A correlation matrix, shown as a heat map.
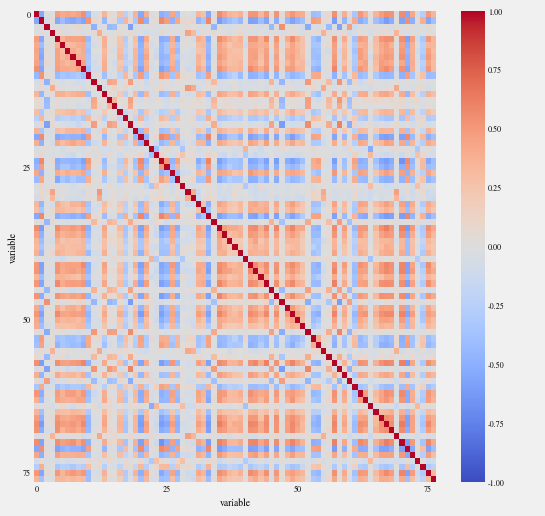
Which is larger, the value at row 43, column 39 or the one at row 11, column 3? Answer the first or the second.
the first
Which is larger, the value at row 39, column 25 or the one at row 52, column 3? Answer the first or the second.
the second
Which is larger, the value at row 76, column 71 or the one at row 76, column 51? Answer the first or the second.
the second
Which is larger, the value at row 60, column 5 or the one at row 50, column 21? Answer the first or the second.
the second
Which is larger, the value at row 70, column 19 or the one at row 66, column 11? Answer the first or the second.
the first
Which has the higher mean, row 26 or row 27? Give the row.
26
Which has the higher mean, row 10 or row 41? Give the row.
41
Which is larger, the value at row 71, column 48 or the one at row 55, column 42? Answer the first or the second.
the second
